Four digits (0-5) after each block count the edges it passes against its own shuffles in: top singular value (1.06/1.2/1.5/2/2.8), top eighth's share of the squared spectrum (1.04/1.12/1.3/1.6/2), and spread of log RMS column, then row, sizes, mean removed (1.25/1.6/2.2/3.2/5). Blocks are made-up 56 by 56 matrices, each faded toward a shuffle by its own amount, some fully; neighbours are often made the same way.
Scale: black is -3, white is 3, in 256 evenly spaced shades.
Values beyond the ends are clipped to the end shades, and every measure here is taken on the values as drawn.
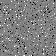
0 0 0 0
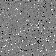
1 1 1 0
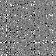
2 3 2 2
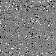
1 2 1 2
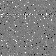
2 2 0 1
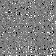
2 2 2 2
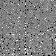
2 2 1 1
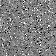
1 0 1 0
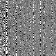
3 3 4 0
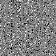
1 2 2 0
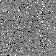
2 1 1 0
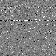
3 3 0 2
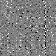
4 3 2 1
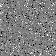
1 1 0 0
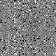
3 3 2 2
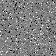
2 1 0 0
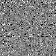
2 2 1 2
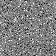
0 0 0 0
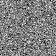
1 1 0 0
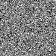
1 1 0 0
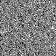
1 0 0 0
